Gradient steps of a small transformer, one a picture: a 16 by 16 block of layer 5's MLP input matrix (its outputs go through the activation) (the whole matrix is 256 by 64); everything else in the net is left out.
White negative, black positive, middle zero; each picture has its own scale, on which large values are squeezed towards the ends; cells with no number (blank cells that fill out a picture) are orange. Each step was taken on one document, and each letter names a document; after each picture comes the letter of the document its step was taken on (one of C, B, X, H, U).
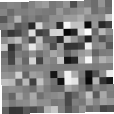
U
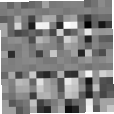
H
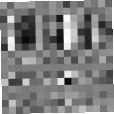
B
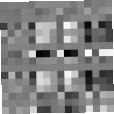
H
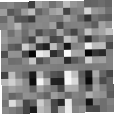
U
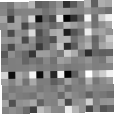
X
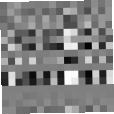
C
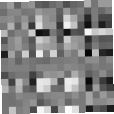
H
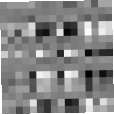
H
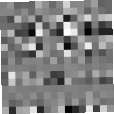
X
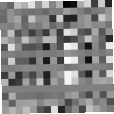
C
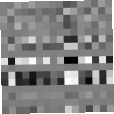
C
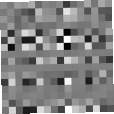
X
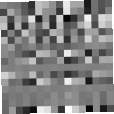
X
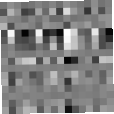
B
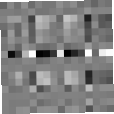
H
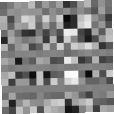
C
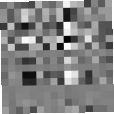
B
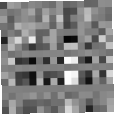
C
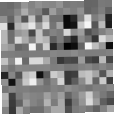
C
